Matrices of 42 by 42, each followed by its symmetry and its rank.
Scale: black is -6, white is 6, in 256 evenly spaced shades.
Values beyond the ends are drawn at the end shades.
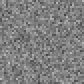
neither, full rank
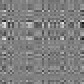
neither, rank two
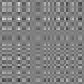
symmetric, rank one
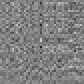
neither, rank five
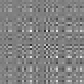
symmetric, rank two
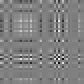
symmetric, rank one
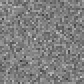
neither, full rank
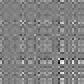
symmetric, rank two
